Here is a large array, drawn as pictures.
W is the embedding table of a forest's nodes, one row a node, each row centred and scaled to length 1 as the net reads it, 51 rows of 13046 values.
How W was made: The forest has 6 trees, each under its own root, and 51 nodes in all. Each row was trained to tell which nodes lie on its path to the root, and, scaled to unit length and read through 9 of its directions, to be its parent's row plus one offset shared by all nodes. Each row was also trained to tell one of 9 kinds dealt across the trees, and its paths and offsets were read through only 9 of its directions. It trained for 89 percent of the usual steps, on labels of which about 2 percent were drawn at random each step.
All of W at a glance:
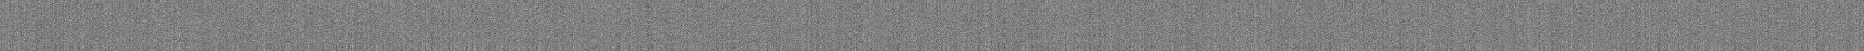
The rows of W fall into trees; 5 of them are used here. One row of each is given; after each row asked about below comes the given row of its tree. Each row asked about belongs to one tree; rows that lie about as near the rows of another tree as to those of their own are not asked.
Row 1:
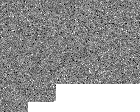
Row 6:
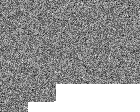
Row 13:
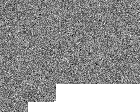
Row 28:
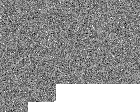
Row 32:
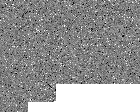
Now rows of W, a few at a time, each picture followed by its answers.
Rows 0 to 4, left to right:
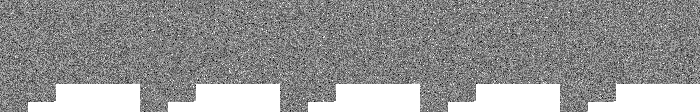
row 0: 6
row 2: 6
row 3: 28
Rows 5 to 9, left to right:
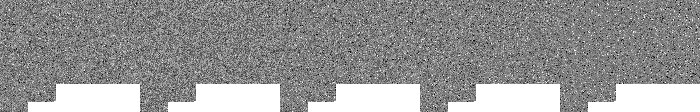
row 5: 28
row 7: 28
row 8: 32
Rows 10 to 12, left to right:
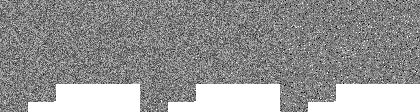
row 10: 6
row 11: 6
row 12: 32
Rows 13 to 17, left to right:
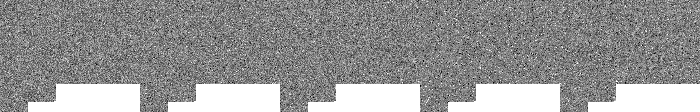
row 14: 32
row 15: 6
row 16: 6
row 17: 28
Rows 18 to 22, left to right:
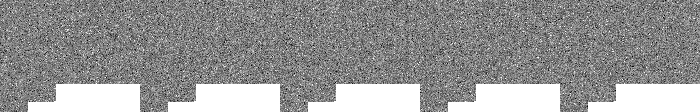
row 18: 32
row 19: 13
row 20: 13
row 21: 13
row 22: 32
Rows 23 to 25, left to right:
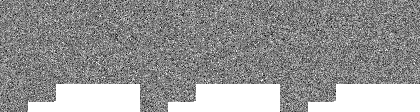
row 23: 32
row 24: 1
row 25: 28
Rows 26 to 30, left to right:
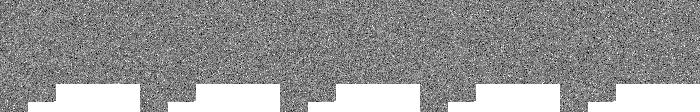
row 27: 1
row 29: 32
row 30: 28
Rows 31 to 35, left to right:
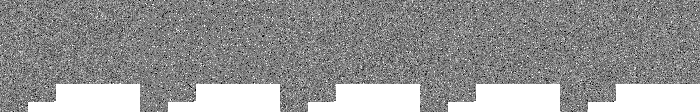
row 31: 6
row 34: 32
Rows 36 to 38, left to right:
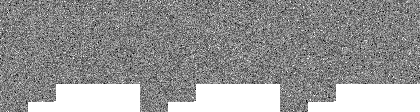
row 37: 1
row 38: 32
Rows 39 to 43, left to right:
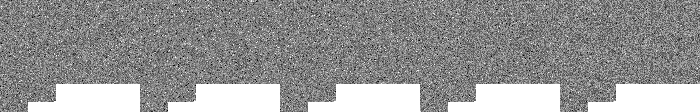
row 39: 6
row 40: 28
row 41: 28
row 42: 6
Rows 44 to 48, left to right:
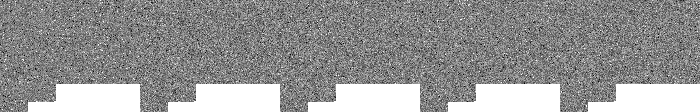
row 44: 32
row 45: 6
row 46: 32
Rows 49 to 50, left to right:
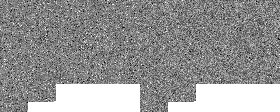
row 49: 32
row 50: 6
